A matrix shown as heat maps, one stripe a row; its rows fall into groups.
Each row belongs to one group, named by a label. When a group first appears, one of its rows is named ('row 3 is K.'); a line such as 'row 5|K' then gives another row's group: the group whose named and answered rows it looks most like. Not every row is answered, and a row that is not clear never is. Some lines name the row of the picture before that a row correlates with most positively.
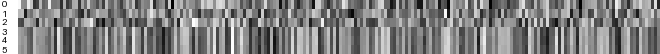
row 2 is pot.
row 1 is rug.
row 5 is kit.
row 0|pot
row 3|kit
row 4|kit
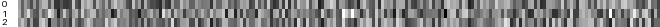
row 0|kit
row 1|pot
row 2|kit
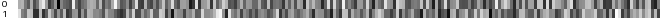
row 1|pot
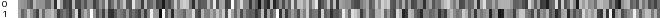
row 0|kit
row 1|pot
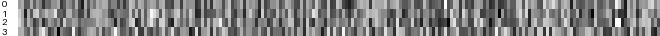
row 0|rug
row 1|rug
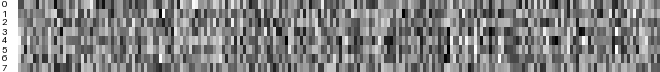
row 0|pot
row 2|kit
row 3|rug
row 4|pot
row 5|rug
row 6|pot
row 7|kit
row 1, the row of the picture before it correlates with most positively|1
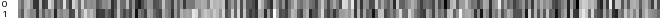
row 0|pot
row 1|pot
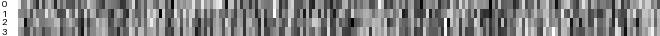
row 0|pot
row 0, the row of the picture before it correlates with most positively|1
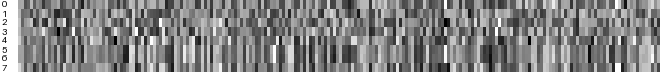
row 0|rug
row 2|pot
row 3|kit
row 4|rug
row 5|rug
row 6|rug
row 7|rug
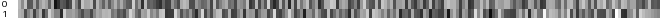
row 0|kit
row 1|rug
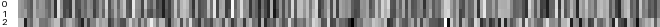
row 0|kit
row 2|rug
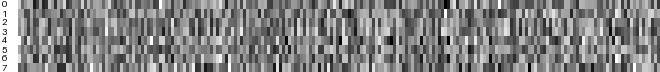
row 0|pot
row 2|kit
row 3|kit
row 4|pot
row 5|kit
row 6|pot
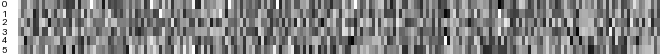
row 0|pot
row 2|kit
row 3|pot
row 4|rug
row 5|rug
